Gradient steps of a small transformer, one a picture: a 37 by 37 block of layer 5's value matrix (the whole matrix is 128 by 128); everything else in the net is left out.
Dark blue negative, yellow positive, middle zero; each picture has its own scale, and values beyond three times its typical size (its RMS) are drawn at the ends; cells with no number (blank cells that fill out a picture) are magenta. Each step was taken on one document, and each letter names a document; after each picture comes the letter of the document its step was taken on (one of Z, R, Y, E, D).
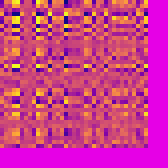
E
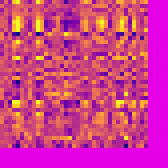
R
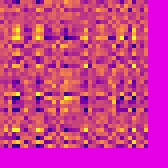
R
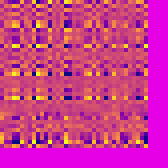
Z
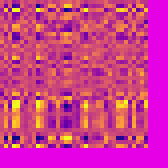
R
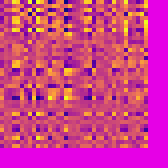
Z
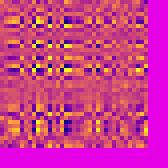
E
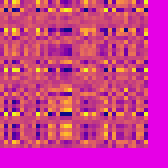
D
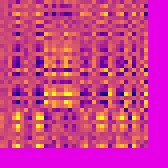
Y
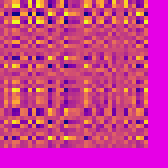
Z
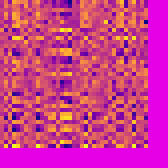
R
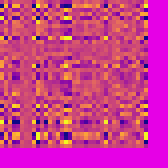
D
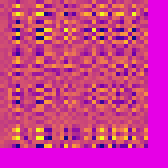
Y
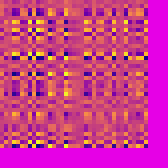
E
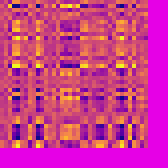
R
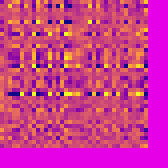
Z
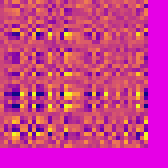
Z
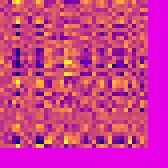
Y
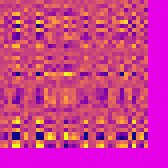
Y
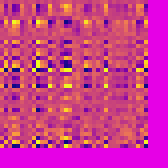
E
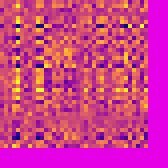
Y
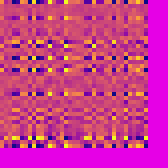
E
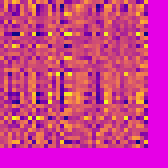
Z
